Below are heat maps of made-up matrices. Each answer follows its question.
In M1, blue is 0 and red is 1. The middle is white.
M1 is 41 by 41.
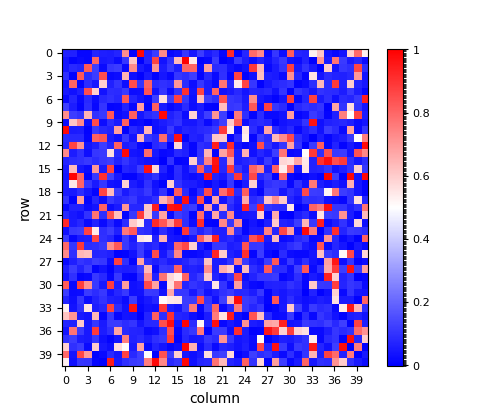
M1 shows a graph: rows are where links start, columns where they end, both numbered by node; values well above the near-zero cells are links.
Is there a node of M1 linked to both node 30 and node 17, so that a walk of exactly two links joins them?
yes
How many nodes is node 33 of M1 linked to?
12
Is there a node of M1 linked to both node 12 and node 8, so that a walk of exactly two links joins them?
yes
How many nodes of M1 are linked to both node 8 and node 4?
3
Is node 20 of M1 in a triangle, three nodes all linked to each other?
yes
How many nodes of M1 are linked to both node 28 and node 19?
2
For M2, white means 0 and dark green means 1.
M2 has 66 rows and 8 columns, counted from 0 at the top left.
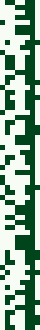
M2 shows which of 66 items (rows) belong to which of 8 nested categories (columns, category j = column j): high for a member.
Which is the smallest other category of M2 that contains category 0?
6
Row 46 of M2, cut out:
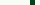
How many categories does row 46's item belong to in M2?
1
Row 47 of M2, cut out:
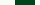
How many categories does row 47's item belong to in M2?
4
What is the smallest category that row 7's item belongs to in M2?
6
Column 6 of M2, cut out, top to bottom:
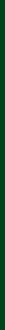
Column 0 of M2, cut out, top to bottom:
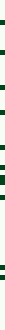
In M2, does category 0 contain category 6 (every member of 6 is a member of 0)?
no
